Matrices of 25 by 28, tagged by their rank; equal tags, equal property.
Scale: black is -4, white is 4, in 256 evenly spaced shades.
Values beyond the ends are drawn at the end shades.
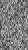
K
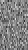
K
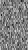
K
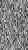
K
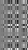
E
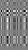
E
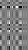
E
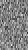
K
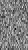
K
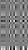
E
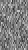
K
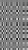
E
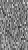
K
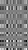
E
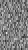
K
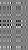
E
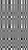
E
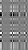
E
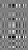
E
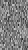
K
